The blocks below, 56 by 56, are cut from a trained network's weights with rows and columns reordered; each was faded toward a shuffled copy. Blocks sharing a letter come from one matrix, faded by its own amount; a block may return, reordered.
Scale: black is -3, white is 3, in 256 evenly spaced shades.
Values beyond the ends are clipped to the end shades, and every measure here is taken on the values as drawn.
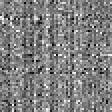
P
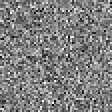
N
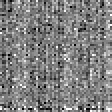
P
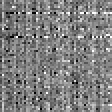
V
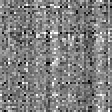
P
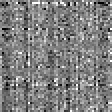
P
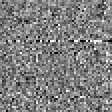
N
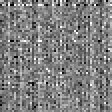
P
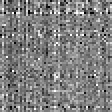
P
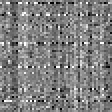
V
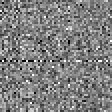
N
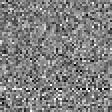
N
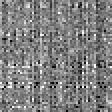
V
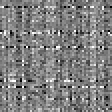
V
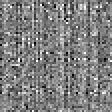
P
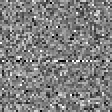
N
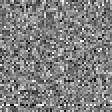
N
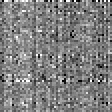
V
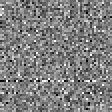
N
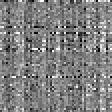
V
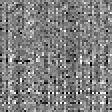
P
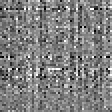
P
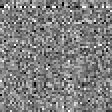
N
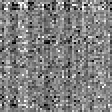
P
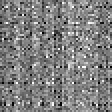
P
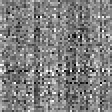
P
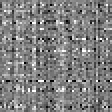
V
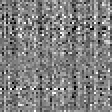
P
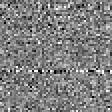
N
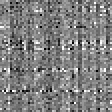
V
